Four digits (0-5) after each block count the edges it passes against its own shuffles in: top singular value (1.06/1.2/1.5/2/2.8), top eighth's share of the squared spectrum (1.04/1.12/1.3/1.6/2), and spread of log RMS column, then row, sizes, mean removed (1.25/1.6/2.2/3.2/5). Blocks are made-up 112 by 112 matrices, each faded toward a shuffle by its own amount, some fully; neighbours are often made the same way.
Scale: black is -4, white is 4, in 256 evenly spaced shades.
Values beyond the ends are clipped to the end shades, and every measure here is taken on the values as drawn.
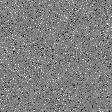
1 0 0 0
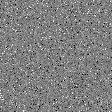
2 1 0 0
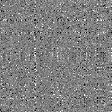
4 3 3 2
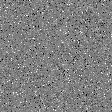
0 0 0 0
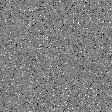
2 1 1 0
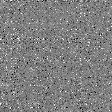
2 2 2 2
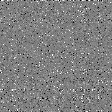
2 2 2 2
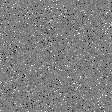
0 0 0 0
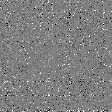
2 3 2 2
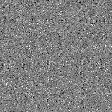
3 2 1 1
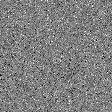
0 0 0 0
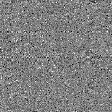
4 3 1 1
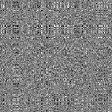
5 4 3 3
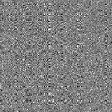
5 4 3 3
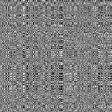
5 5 4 4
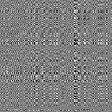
5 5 4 4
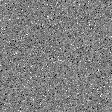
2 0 0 0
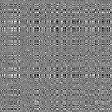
5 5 4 4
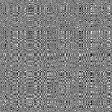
5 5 4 4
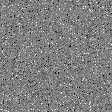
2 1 0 0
